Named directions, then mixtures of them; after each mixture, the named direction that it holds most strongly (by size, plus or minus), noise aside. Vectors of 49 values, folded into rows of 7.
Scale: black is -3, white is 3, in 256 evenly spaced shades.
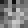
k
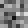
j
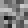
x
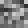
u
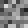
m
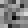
j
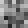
x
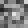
u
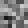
x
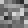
u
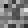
m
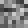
u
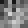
k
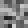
x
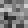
x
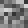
u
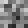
m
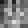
k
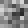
u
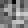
k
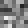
x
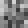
x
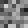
m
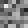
m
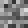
m
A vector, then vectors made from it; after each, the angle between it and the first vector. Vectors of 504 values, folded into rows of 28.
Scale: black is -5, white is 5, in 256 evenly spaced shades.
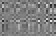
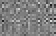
nearly parallel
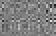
nearly parallel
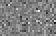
partly aligned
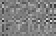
nearly parallel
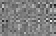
nearly parallel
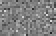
partly aligned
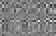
nearly parallel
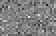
partly opposed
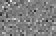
orthogonal
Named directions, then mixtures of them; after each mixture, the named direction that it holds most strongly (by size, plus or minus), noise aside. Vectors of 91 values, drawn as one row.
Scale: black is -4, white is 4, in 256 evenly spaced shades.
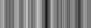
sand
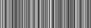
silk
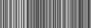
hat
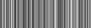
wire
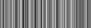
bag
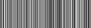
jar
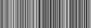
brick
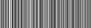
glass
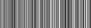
brick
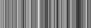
sand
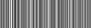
glass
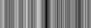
sand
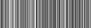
brick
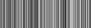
brick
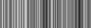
hat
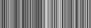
jar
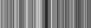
sand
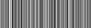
glass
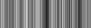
sand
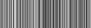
brick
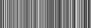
jar
